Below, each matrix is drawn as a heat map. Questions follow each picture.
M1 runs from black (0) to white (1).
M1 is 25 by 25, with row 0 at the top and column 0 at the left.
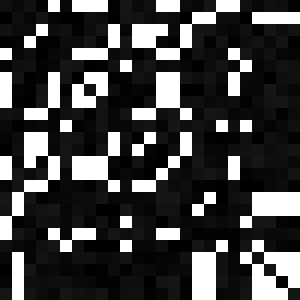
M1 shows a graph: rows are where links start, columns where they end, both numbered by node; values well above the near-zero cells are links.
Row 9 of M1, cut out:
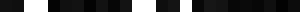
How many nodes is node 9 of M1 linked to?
5
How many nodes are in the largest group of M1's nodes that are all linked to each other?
7
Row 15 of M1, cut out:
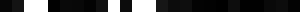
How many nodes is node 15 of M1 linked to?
5
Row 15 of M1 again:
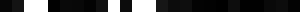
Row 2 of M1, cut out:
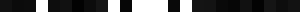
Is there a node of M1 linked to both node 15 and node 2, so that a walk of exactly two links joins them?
yes
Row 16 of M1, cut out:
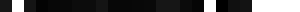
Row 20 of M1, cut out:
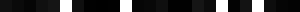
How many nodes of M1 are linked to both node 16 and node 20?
1
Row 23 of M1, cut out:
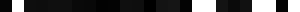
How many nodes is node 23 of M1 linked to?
6
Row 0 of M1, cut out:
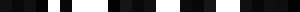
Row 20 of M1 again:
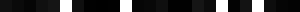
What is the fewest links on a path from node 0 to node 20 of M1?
2
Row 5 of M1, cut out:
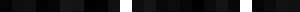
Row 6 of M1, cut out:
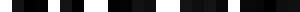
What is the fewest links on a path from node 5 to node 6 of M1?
4
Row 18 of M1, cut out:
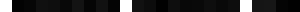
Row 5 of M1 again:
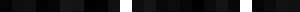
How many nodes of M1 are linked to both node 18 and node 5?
2
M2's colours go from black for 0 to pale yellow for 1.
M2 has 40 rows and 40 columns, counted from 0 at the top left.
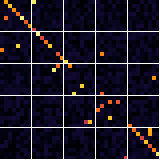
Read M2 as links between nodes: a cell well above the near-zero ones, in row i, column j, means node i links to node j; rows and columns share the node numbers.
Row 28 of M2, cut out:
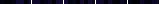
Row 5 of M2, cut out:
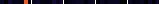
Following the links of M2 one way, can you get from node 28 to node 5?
no
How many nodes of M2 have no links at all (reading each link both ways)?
1
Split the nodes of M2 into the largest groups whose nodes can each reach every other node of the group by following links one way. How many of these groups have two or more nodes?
3
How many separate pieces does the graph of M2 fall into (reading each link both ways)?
5
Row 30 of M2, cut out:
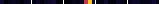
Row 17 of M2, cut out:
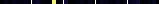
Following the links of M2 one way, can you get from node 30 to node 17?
no
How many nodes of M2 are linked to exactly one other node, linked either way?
6
